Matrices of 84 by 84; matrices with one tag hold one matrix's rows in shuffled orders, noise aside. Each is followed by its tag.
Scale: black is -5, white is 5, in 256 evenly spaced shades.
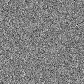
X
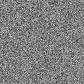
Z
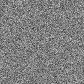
Z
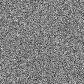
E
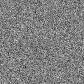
E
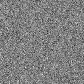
X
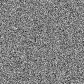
E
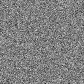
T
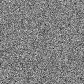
T
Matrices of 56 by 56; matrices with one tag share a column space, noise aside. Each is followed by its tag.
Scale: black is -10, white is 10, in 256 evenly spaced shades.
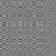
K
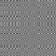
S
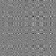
S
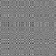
K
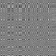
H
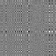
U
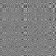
H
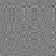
H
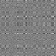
S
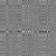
U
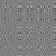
H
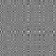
U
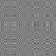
K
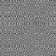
S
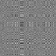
K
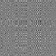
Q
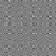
S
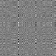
K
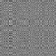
Q
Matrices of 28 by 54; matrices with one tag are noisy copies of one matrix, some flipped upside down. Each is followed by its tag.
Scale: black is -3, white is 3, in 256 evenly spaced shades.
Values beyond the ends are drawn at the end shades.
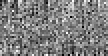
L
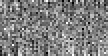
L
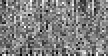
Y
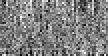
Y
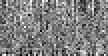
Y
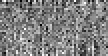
Y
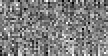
L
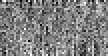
Y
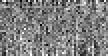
Y
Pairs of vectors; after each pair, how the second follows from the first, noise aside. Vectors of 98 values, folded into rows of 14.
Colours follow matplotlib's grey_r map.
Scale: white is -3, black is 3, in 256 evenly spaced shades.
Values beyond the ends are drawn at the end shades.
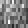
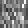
shuffled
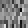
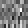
negated
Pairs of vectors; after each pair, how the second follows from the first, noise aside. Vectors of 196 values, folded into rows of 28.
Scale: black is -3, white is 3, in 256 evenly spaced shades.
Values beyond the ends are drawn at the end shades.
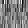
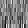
reversed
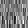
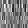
reversed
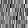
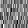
reversed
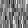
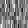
reversed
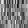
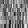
reversed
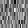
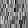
sign-scrambled
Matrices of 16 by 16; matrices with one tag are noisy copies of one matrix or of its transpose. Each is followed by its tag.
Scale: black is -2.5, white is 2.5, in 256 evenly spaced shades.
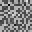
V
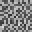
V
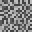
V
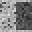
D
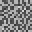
V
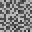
V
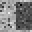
D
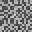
V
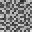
V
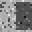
D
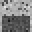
D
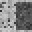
D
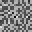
V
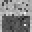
D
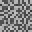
V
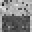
D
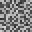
V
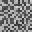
V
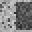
D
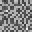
V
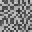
V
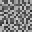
V
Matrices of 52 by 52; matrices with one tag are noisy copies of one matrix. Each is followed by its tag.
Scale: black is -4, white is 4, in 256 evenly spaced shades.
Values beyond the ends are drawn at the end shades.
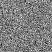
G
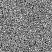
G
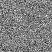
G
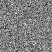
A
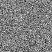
G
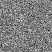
G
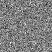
A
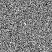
A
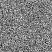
G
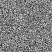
G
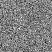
G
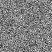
G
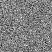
G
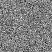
G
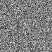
A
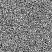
G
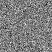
A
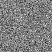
G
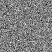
A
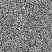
G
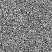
G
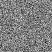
G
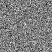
A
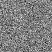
G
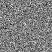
A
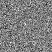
A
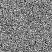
G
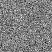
G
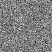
G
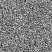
G
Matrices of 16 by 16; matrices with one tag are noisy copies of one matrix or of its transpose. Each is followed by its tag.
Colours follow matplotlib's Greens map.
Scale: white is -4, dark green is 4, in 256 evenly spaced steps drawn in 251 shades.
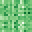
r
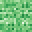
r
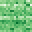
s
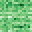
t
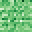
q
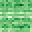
t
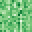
q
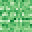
q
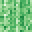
s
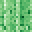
s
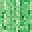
s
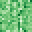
q
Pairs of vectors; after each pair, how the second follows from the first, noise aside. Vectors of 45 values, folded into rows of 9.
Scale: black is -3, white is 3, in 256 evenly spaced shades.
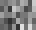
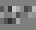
partly zeroed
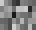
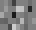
partly zeroed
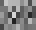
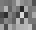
reversed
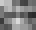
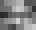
reversed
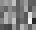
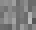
shrunk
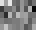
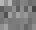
shrunk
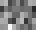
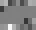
partly zeroed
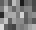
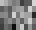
reversed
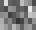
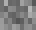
shrunk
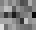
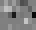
partly zeroed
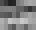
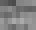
shrunk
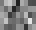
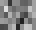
reversed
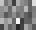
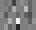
partly zeroed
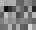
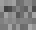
shrunk
